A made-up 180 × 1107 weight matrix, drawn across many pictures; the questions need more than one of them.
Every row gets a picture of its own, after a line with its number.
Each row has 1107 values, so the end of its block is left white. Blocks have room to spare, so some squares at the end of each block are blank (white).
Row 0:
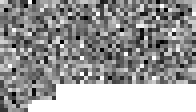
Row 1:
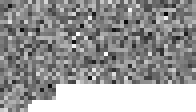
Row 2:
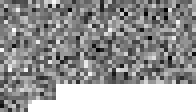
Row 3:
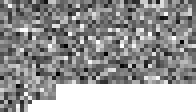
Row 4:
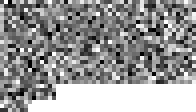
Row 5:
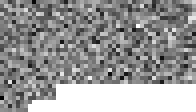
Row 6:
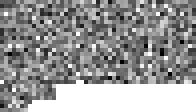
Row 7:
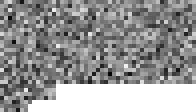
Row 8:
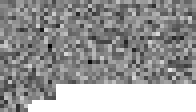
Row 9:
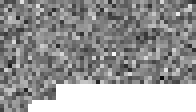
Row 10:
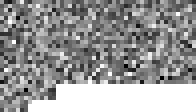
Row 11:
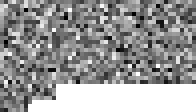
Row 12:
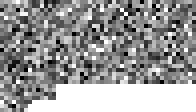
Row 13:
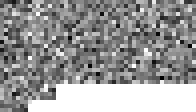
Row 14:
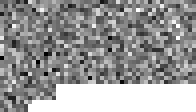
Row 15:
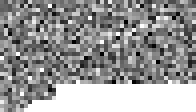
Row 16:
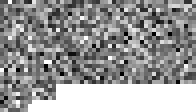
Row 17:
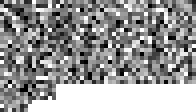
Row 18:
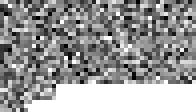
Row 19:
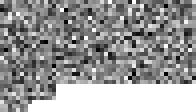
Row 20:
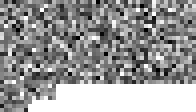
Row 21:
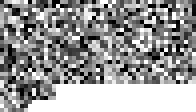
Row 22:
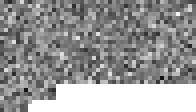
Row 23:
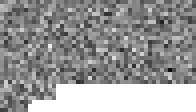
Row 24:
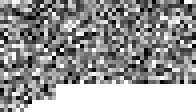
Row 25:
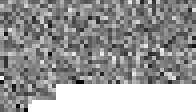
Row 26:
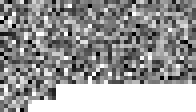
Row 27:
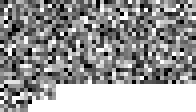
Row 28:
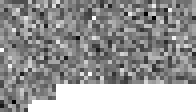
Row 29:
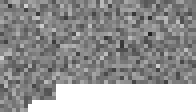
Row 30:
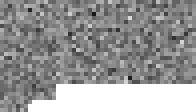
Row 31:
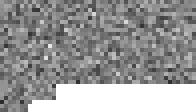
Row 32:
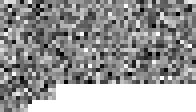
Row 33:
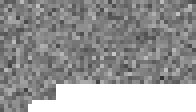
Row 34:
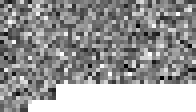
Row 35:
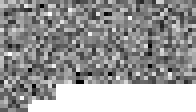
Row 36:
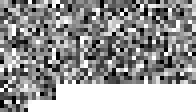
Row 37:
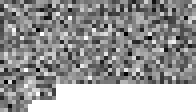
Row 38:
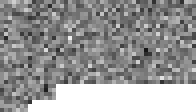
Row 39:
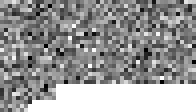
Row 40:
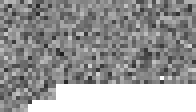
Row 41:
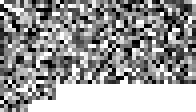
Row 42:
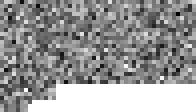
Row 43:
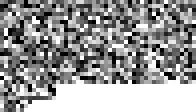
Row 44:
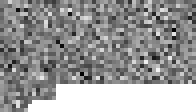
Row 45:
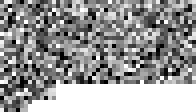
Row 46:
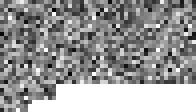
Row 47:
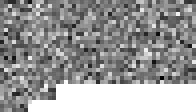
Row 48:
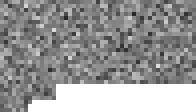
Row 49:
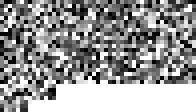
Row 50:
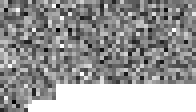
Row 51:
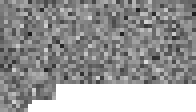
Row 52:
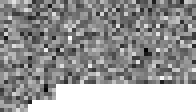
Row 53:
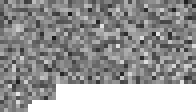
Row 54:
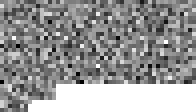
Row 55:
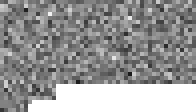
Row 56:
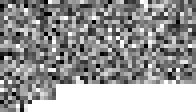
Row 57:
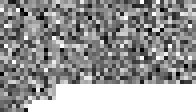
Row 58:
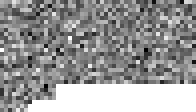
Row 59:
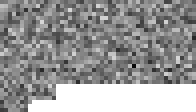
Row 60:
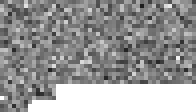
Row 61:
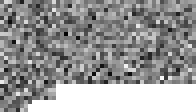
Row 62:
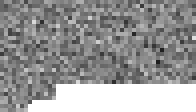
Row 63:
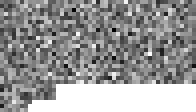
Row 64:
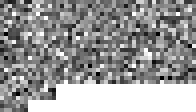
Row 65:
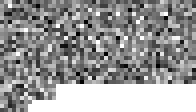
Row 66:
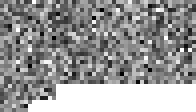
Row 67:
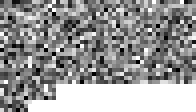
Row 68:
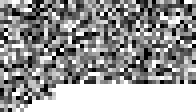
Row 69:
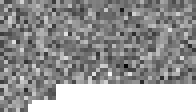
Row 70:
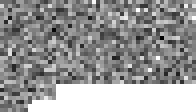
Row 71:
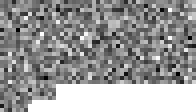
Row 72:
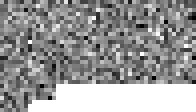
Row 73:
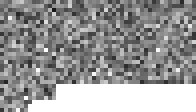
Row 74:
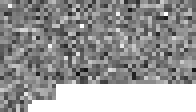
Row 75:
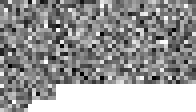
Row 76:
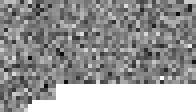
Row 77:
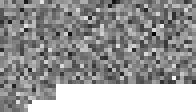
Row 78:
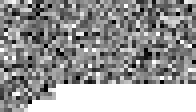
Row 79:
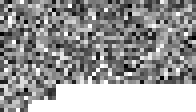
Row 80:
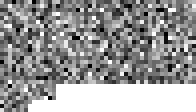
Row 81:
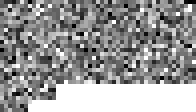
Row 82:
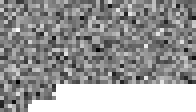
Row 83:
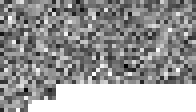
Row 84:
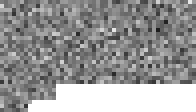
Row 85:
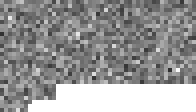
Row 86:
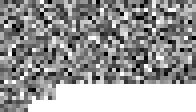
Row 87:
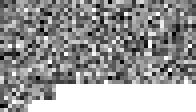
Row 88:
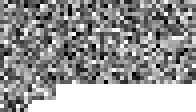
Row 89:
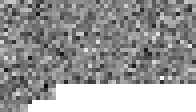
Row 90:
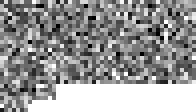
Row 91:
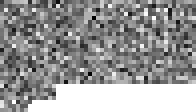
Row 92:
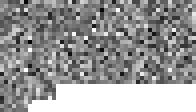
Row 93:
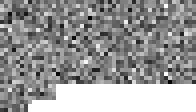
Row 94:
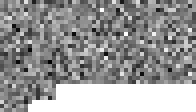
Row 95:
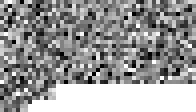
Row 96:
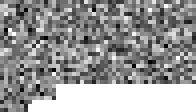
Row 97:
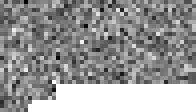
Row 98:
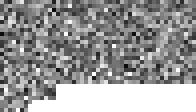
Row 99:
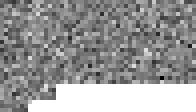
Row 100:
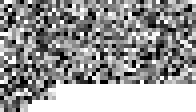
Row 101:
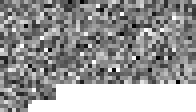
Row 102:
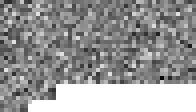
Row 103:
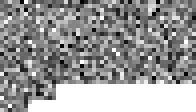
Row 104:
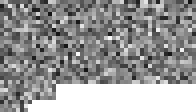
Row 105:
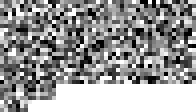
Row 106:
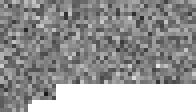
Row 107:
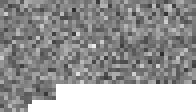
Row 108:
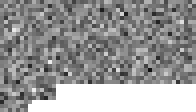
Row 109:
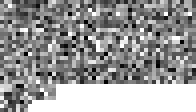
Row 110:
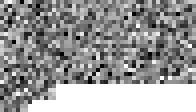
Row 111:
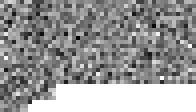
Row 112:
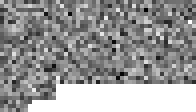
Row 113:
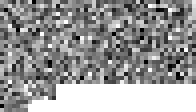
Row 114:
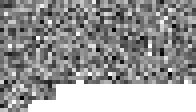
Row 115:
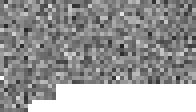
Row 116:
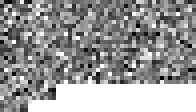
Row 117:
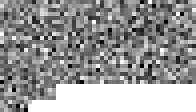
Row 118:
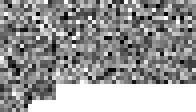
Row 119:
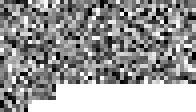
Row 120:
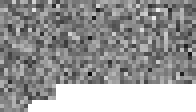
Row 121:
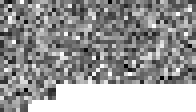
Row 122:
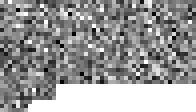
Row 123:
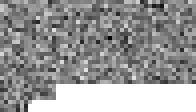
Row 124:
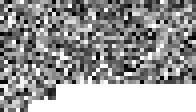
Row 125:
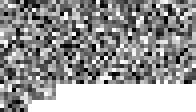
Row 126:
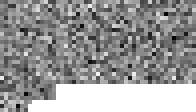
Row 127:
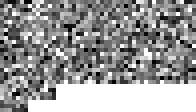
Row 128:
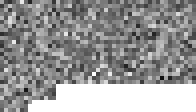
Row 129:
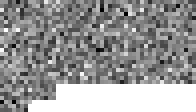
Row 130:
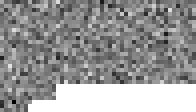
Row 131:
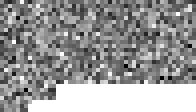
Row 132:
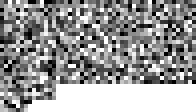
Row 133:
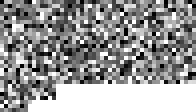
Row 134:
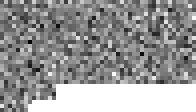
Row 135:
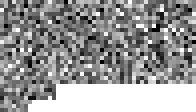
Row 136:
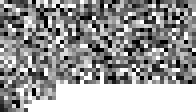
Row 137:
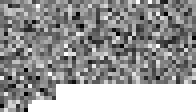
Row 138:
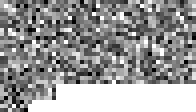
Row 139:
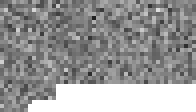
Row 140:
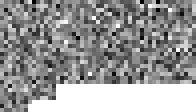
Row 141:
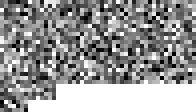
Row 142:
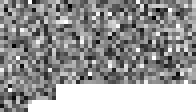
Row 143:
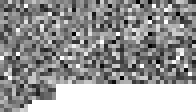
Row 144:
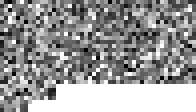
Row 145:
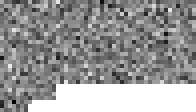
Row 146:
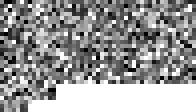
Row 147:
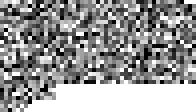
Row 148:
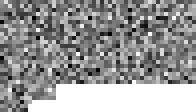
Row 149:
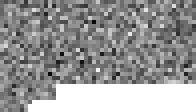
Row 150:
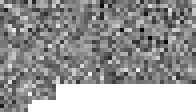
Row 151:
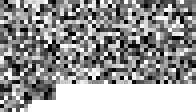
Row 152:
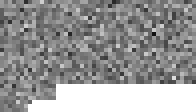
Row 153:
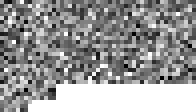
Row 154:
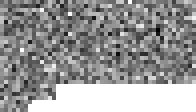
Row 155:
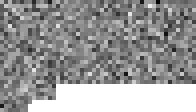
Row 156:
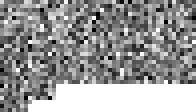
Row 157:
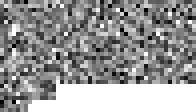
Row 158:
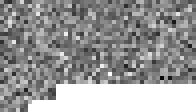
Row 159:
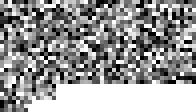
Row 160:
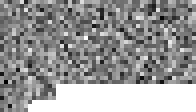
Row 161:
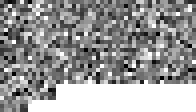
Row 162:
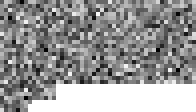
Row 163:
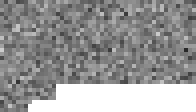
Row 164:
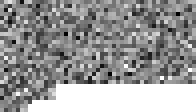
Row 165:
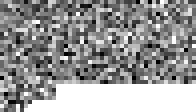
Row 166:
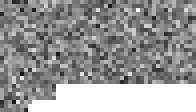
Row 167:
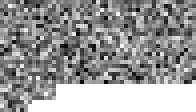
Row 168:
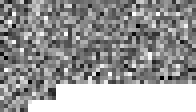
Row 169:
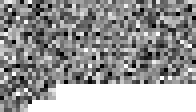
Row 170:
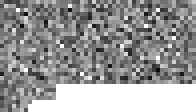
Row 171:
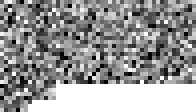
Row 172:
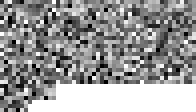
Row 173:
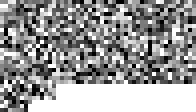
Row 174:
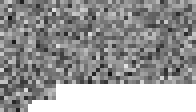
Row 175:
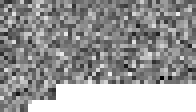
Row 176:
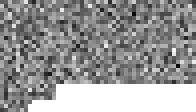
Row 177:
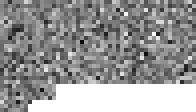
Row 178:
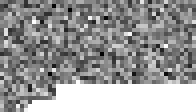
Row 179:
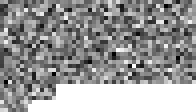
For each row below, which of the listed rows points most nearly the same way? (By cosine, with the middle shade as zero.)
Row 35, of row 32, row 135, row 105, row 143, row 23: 23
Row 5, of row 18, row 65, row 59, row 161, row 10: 18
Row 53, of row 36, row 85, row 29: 29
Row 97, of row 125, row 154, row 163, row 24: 163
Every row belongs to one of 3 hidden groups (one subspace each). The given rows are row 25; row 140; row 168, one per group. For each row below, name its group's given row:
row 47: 168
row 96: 25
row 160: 140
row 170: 140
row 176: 168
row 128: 168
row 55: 25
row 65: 25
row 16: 140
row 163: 140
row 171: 168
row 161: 168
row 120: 140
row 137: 25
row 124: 168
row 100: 168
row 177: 140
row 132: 140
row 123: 25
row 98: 168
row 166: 140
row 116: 168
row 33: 168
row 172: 168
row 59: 25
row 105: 25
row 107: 25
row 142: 140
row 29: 25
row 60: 25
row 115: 25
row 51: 140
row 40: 168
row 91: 140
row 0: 140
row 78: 168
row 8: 25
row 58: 168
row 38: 168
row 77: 140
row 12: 140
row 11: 25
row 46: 168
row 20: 140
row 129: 140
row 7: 168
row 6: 25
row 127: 168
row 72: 140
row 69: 168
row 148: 25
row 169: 168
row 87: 25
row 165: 25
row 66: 140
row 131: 168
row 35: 25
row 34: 168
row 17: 140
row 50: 140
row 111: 168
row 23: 25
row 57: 140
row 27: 140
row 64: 168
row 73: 168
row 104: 25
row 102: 168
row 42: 168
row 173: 25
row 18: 25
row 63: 25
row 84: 25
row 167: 25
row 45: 168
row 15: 25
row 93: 25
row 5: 140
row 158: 168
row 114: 25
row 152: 140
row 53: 140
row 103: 140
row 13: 168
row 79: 168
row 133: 140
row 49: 168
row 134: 140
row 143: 25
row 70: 140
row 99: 168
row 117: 25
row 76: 168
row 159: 140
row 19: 25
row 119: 140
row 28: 140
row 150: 140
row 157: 140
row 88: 25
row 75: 140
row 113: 140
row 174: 168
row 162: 168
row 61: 168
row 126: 25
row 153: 168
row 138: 25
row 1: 25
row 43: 25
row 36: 140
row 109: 25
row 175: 168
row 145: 140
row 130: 140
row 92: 140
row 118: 25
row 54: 25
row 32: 168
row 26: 168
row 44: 140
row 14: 140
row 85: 168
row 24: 168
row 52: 168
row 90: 140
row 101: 140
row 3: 25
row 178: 25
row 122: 140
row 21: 140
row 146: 168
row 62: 25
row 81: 168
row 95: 168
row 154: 140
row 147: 168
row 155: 140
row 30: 25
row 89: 168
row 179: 25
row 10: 168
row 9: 168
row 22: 168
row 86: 140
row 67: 168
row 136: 140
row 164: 168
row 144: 168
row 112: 140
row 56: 25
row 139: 140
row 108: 140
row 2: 140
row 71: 140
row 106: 25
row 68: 168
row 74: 25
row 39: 168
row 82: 140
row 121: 168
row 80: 140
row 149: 25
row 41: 140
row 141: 140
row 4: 140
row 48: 25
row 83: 168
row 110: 168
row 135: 140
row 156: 140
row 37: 140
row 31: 25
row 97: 140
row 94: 140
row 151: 25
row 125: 25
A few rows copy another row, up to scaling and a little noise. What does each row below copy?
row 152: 77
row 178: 43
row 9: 33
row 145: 130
